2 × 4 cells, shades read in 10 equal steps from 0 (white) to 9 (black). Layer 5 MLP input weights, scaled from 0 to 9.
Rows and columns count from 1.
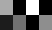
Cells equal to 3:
1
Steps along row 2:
down up down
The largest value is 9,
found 3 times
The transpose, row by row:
3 8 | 9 5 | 0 9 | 9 4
